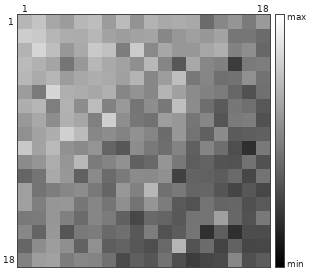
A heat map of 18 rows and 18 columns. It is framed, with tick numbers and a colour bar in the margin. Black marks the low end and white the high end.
Grain: fine. Stripes: none. Ninth with the lowest average: bottom right. Ninth with the highest average: top left. Slope: up to the top left.
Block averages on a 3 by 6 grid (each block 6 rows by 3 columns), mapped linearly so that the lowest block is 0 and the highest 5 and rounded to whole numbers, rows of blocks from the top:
544432
442211
321100
